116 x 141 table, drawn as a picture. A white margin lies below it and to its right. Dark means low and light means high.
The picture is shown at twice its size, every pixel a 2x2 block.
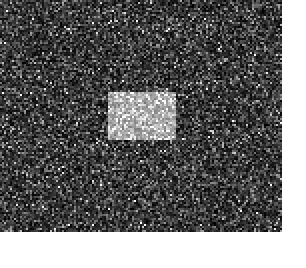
Ninth with the highest average: centre. Mirror symmetry: none. Odd patch: higher, in the centre. Stripes: none. Histogram: skewed, a long tail of high values. Slope: none.
